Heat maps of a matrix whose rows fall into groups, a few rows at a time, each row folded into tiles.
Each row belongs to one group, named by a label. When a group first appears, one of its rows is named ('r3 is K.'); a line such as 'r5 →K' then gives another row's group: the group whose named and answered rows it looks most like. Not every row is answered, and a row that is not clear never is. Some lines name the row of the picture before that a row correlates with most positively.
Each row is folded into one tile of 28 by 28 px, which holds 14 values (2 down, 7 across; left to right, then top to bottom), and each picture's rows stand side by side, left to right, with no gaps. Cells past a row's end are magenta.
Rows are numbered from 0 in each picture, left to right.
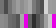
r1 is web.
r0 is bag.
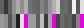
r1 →bag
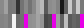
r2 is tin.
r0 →bag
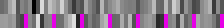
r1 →tin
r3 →web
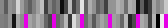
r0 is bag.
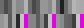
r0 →bag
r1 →bag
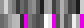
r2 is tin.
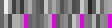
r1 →web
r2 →tin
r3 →tin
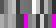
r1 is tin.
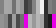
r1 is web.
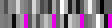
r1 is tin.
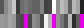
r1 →tin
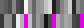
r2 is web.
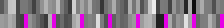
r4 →web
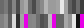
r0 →bag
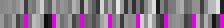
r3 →web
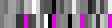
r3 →tin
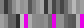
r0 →bag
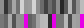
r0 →tin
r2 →tin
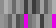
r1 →tin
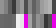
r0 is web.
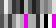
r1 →bag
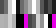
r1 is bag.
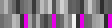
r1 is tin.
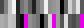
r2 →tin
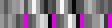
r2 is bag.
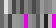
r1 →bag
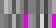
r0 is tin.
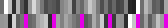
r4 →tin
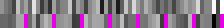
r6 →bag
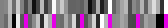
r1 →tin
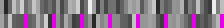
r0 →tin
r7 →web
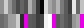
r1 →web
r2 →web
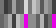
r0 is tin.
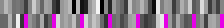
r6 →tin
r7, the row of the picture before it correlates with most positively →1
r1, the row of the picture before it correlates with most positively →1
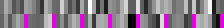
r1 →web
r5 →bag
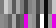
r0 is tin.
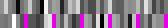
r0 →bag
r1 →web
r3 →bag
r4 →bag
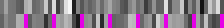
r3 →bag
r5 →tin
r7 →tin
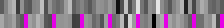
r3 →bag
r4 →tin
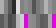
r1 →bag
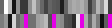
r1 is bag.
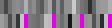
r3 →bag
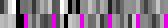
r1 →tin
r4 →bag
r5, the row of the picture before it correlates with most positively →2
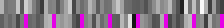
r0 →web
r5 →bag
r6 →web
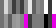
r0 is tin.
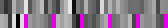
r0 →bag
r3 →web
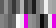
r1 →bag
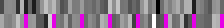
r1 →bag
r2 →tin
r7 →web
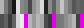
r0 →web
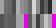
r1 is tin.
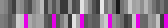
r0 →web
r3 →web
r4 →bag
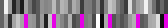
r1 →bag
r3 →bag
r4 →web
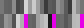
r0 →tin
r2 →web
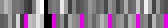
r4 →tin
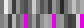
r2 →bag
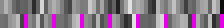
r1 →tin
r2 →web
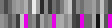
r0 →bag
